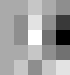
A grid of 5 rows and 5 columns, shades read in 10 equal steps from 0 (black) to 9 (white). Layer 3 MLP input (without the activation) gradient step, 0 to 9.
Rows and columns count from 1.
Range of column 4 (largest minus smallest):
3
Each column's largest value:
6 7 9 7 8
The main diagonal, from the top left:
6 5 9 5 8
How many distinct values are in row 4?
4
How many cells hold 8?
2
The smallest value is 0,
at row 3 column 5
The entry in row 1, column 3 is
7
